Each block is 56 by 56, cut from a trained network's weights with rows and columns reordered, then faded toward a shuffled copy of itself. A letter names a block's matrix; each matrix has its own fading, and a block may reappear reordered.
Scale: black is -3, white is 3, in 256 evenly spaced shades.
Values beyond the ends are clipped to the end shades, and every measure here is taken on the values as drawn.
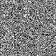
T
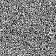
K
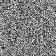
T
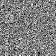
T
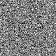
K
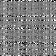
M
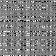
M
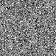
T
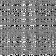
M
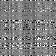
M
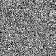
K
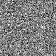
K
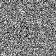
K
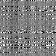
M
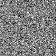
K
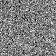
K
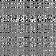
M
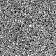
K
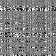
M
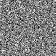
K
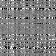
M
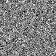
K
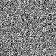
T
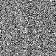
T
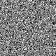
K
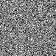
T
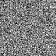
T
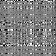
M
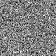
K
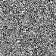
K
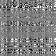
M
